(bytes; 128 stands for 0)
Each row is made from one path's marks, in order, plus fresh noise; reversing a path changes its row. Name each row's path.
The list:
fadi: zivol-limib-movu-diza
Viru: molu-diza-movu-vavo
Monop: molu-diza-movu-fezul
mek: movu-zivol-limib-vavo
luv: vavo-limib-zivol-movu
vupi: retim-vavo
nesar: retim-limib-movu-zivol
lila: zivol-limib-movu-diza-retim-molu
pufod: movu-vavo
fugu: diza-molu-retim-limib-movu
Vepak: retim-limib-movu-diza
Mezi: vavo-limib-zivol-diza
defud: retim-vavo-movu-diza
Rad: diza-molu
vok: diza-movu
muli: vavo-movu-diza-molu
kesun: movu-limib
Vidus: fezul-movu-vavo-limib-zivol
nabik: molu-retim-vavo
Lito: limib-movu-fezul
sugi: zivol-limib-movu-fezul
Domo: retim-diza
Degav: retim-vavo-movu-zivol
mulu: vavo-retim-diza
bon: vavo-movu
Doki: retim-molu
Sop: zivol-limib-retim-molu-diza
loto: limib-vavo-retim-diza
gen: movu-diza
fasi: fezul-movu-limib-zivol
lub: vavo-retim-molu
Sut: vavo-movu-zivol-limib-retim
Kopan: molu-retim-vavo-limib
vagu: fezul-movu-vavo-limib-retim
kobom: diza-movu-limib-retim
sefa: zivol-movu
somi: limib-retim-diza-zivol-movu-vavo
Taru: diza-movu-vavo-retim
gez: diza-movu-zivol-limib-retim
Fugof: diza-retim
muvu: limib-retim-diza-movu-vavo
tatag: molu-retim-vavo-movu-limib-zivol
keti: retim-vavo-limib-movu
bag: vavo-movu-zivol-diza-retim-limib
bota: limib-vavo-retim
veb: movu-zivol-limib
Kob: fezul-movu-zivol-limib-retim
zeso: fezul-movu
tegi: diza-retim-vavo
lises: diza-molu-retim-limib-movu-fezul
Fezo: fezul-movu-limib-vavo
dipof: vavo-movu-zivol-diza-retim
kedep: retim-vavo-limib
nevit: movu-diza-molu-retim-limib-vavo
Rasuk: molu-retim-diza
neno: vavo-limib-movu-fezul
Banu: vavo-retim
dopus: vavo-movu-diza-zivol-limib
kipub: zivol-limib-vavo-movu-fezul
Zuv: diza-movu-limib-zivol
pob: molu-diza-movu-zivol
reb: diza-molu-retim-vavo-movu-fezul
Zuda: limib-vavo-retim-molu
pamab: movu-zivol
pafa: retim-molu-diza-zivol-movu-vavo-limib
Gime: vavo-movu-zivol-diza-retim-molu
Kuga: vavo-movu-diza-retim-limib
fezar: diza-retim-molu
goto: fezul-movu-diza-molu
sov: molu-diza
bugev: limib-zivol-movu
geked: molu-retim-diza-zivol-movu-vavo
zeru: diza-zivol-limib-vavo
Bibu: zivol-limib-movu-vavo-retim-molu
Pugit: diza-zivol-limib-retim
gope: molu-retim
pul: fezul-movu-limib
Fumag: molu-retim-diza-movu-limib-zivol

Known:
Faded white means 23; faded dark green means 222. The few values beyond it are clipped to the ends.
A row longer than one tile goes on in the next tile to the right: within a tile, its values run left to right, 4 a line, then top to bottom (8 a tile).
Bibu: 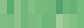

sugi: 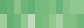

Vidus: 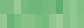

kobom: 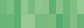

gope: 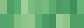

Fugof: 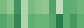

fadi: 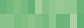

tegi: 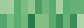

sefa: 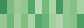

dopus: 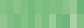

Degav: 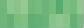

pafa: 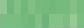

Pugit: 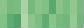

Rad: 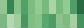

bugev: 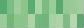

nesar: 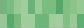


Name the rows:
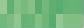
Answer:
Zuda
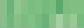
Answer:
tatag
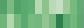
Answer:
gen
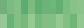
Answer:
kipub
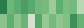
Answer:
zeso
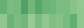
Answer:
neno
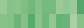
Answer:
Mezi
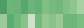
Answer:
Lito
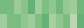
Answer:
Zuv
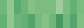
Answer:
defud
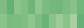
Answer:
Fumag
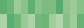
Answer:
fasi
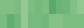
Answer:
Sut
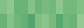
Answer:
muvu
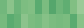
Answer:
vagu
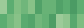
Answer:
lub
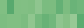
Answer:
lila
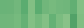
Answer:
reb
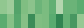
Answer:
mulu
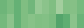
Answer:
Vepak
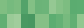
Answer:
Viru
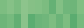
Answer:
dipof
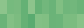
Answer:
nevit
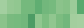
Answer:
zeru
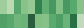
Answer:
vupi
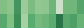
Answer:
Domo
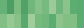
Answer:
goto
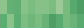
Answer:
Rasuk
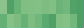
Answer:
fezar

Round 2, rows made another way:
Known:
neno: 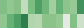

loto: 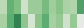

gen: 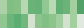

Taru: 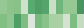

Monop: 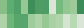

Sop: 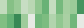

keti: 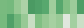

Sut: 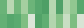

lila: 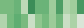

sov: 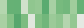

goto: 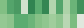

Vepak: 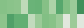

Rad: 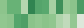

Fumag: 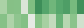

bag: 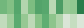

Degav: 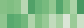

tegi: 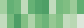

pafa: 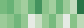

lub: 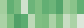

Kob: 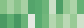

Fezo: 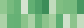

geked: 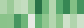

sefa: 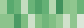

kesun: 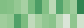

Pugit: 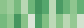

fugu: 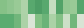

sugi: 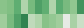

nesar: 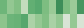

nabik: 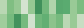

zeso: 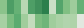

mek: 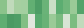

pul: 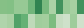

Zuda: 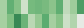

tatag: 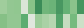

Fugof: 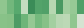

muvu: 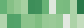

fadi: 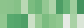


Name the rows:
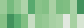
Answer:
defud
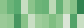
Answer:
veb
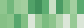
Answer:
bon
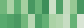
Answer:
dipof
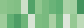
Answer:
Bibu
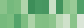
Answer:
vok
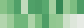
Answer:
Gime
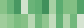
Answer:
fasi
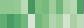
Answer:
vagu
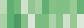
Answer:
mulu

